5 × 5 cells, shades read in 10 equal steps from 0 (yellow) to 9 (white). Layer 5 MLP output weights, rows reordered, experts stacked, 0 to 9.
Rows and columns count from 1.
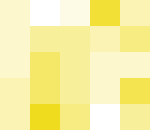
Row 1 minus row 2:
0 4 3 -5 2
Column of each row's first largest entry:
2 1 1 4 4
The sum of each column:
33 20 27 30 24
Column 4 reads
1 6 7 7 9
